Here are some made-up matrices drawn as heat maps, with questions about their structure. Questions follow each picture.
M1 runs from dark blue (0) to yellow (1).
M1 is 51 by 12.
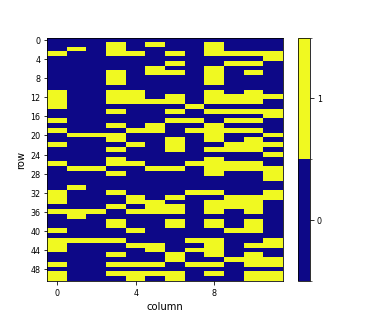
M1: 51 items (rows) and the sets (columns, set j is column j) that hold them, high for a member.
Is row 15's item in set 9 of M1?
yes
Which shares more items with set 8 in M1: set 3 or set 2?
set 3
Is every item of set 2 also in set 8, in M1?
yes
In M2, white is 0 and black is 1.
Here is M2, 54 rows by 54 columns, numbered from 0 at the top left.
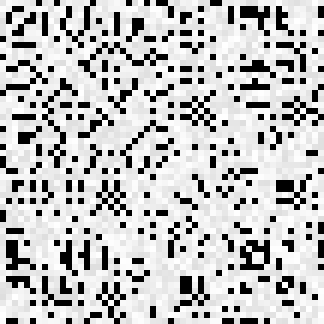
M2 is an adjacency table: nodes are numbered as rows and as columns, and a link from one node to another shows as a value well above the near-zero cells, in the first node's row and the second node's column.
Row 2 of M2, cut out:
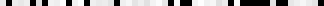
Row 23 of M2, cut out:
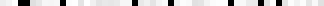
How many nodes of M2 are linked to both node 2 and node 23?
4
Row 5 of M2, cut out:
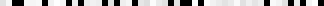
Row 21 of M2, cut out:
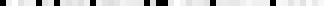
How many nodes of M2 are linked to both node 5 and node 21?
0
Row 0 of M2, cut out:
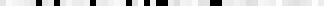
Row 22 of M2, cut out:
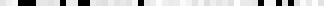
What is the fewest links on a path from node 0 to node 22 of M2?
4
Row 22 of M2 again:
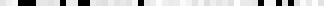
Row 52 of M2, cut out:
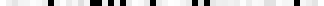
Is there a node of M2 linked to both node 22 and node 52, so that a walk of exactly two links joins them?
no
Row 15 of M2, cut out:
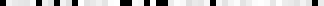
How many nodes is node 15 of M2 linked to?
11
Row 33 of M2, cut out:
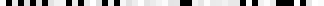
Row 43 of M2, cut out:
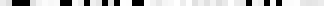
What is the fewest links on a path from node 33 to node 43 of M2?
2
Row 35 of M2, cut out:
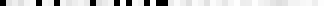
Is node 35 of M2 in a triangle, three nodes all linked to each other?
yes
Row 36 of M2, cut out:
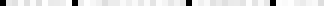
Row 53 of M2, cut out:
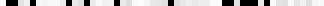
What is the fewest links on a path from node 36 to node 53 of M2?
3
